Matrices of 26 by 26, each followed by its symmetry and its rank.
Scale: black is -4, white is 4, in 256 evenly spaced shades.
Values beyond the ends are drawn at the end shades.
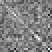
symmetric, rank five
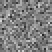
neither, full rank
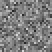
neither, full rank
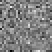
neither, rank five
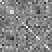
symmetric, rank five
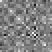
symmetric, rank five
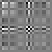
symmetric, rank one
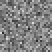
neither, full rank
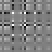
symmetric, rank one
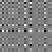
symmetric, rank one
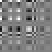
symmetric, rank one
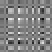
symmetric, rank one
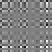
symmetric, rank one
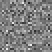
neither, rank five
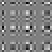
symmetric, rank one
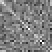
symmetric, rank five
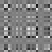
symmetric, rank one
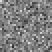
neither, full rank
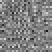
neither, rank five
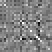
symmetric, rank five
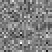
neither, rank five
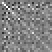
symmetric, rank five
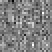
neither, rank five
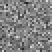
neither, full rank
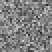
neither, full rank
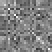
symmetric, rank five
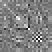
symmetric, rank five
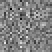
neither, rank five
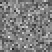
neither, full rank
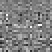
neither, rank five
